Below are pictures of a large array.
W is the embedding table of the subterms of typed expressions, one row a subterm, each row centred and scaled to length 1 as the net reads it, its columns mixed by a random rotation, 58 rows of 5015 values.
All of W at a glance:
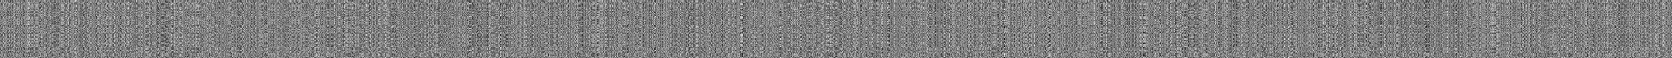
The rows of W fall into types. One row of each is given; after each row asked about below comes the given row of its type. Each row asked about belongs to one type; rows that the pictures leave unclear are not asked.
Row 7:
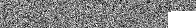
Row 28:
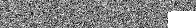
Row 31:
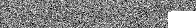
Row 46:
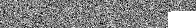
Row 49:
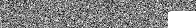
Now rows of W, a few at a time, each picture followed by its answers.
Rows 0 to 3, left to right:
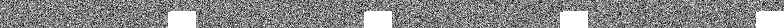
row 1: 49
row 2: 7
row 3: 28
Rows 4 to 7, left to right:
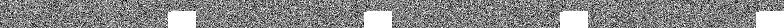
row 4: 46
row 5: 46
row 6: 46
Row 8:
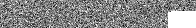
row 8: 7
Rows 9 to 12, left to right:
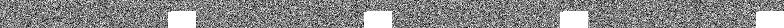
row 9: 31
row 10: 46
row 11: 7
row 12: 49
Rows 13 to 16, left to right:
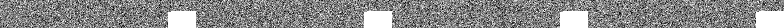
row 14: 49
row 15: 49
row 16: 28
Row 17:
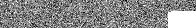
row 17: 46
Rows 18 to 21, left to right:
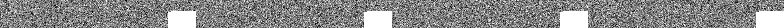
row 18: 28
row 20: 31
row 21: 7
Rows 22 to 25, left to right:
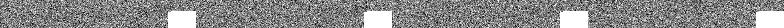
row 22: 31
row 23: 7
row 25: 49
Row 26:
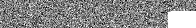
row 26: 46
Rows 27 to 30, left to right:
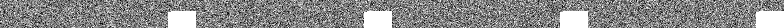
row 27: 46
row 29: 31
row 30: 28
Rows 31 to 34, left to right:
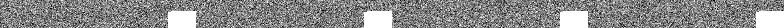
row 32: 7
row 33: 49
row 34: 46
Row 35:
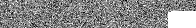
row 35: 46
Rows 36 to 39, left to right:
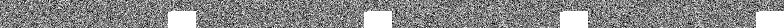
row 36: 28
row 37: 7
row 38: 46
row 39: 46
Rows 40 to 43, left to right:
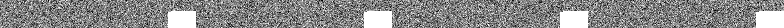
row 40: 28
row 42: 7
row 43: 7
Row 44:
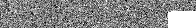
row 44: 28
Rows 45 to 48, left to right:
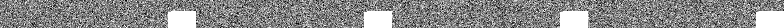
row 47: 49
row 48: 49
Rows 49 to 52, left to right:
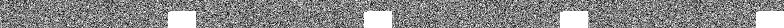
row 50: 28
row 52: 49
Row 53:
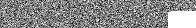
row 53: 31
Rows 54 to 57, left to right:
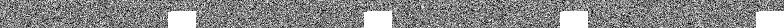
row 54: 31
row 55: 7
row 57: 46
